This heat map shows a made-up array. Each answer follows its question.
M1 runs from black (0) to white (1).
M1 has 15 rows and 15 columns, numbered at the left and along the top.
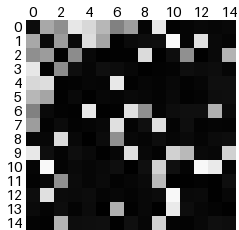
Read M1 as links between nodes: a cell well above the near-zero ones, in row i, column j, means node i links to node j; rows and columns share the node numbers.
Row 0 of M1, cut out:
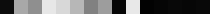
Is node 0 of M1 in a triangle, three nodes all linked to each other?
yes
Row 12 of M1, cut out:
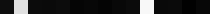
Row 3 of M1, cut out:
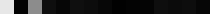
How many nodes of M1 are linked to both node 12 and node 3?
0
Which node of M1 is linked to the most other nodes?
node 0
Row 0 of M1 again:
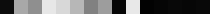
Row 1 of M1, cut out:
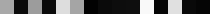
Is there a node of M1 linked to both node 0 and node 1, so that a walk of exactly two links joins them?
yes
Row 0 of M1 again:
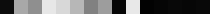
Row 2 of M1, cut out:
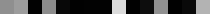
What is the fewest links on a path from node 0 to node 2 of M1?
1
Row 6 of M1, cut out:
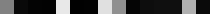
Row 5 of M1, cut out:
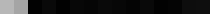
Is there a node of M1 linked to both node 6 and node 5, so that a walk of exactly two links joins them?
yes
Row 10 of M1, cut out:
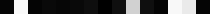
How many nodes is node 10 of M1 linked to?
4
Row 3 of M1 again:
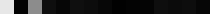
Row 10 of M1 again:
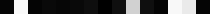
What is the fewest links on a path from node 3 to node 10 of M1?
3
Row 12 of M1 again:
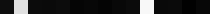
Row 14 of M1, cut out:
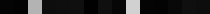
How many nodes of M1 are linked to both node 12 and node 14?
0
